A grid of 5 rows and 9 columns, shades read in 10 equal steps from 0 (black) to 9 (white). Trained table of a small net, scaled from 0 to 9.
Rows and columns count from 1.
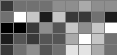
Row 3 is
0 0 2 5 3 7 5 7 9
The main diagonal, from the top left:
2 9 2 3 4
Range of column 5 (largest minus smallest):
4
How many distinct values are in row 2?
5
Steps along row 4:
up down up same up up down down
